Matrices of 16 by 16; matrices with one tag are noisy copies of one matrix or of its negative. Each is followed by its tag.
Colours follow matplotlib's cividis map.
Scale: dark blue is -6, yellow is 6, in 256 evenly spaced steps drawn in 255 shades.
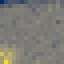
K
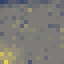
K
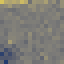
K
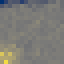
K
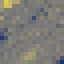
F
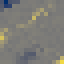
F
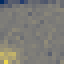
K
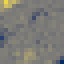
F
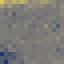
K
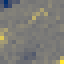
F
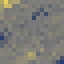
F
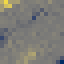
F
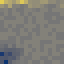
K
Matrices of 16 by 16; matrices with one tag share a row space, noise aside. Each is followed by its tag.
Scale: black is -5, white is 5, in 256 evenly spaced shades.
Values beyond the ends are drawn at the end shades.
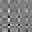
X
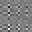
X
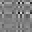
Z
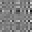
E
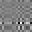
Z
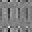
X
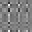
X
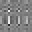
X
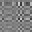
Z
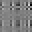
E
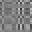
Z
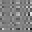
E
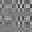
Z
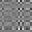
Z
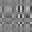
Z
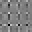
X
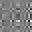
E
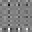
X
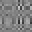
Z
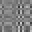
Z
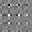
X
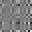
E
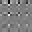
X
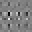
X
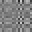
Z
